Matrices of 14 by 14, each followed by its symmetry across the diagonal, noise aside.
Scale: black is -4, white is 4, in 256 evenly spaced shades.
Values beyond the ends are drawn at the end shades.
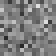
antisymmetric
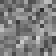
neither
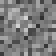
symmetric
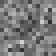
symmetric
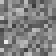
neither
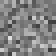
neither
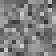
antisymmetric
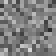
antisymmetric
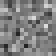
antisymmetric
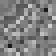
symmetric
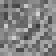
symmetric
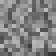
neither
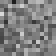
antisymmetric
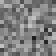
neither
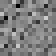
symmetric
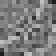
symmetric
